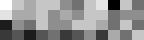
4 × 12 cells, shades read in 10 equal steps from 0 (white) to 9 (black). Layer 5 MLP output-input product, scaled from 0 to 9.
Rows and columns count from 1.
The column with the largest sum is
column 10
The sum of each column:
16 15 19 12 15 18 17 10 13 22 13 16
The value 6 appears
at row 4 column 2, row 4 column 4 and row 4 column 7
